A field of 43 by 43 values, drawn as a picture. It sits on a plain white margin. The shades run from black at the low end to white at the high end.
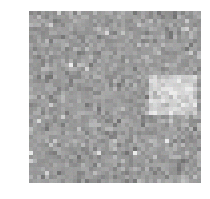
The middle right is the ninth with the highest average. There are no regular stripes. Overall the values sit about 60% of the way up the scale. The values are skewed, with a long tail toward high values. An odd patch, higher than its surroundings, sits in the middle right.
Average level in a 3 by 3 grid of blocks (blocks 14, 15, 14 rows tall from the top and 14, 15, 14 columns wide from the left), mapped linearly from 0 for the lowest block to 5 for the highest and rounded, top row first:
000
005
000
